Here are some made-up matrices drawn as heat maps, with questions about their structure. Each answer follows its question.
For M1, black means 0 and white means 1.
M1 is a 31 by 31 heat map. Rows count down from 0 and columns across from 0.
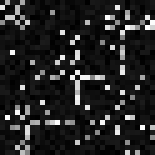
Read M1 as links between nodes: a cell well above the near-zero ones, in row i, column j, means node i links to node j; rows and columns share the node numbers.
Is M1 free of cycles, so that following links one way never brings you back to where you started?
no
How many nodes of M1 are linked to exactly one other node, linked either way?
2
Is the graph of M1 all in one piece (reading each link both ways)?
yes
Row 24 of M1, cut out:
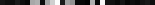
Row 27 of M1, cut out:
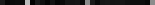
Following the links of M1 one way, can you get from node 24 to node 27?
yes
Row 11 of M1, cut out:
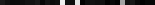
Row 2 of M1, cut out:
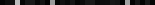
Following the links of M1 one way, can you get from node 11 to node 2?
yes
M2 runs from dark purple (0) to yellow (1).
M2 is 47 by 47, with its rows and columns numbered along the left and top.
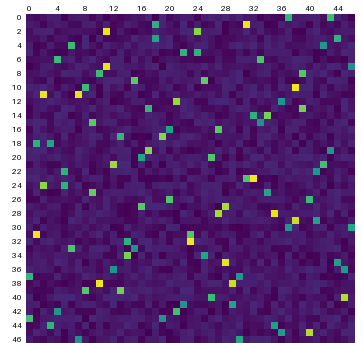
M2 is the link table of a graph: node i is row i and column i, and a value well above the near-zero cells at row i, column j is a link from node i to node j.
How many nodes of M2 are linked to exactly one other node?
0
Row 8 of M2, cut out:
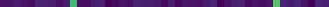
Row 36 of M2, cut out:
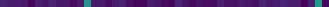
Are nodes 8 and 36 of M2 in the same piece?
no
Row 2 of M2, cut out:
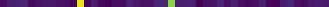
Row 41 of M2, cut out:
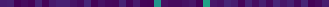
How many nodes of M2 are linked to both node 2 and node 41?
0
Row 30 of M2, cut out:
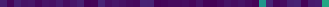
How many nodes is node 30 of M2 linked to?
2
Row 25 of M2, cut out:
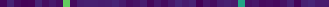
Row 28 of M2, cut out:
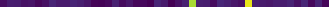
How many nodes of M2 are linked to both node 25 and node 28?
0
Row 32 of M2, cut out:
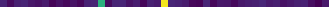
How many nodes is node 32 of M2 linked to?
2
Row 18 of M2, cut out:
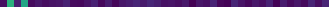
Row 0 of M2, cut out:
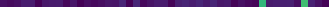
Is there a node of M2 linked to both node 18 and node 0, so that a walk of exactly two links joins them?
no
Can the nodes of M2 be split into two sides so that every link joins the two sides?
no
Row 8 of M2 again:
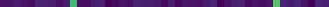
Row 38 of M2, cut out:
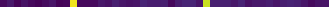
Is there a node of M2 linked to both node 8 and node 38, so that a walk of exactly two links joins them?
yes
